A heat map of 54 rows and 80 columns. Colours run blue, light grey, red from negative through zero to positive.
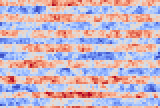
Slope: none. Grain: streaks across. Stripes: horizontal, repeating 7 times.
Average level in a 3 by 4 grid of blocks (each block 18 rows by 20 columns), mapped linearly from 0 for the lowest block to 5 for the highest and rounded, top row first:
2533 | 2302 | 1551
